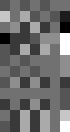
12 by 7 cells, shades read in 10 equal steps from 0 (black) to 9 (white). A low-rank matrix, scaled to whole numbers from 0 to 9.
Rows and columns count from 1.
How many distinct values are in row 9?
2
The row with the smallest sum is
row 10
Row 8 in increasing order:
2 2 2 3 4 5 5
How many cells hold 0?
2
